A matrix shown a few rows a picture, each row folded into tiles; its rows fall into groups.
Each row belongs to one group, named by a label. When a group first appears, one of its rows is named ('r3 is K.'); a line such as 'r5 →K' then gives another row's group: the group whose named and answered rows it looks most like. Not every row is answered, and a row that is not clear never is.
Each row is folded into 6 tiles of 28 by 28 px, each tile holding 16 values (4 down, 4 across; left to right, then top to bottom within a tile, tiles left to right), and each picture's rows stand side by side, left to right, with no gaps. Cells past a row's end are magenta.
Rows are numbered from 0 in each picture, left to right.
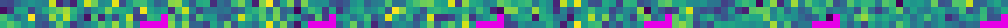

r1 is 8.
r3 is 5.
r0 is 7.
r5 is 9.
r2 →7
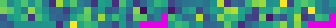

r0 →5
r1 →7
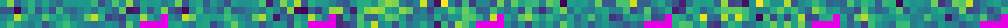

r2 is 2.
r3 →9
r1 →9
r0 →9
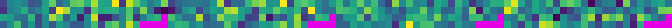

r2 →5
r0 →7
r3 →5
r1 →7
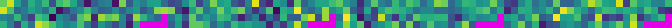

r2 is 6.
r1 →2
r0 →5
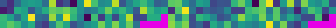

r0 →7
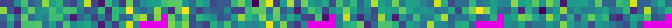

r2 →6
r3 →9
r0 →2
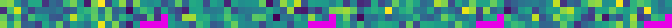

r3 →7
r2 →6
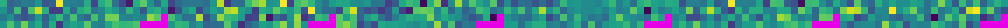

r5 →6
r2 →8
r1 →7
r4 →6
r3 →6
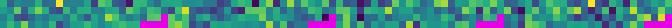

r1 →8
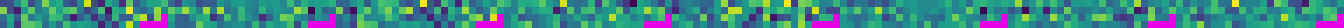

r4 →7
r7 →6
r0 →2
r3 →6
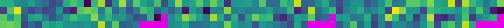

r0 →8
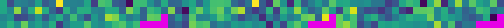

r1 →2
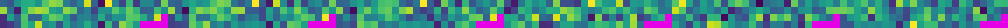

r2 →2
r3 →7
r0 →2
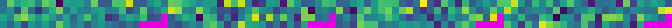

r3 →5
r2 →2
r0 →9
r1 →5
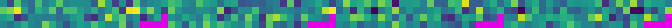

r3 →9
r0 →6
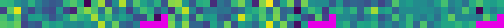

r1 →8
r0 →8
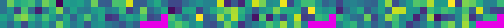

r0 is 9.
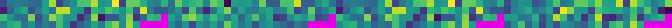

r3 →7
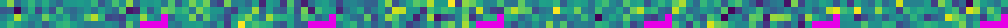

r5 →6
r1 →5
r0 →9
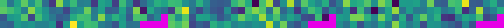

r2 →9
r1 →8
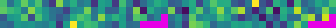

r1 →2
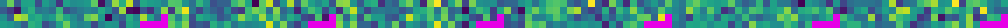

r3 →2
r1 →8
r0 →9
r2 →8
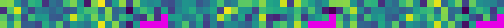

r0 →8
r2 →8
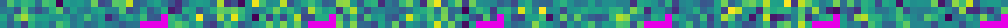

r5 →9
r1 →7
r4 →7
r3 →6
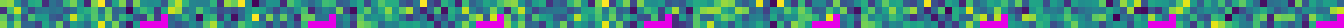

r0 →8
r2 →2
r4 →2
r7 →5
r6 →9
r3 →8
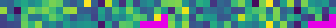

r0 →2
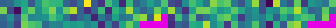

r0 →2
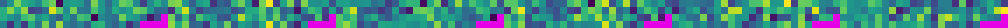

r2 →8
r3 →8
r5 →5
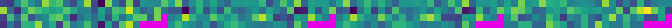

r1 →9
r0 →2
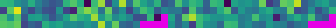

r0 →8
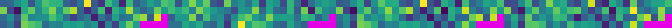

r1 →5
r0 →2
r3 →2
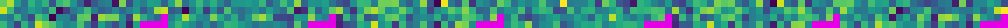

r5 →5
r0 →5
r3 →6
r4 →2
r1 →9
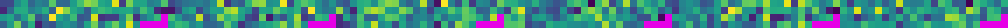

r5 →6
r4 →7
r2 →2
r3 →8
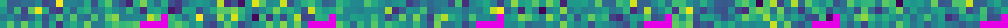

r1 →7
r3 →9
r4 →8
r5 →9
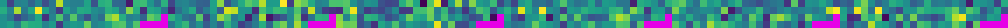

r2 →8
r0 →6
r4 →5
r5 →6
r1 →7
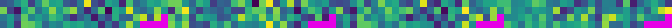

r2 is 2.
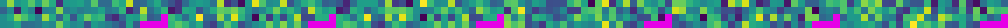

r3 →8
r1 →7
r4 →5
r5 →5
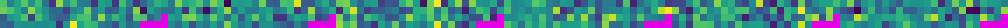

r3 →5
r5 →9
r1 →9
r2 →8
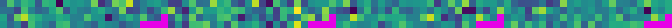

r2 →9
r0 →9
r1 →2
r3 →6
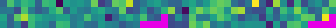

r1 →2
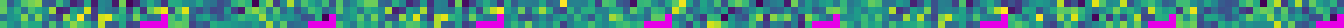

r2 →5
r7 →8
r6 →7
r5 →5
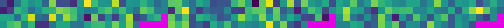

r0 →7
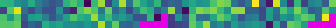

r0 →8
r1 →2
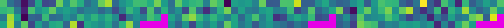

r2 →2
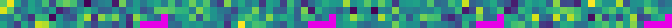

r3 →7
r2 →9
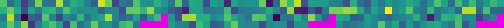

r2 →6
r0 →6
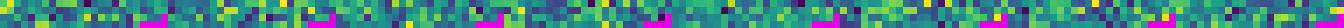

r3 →8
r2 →5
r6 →2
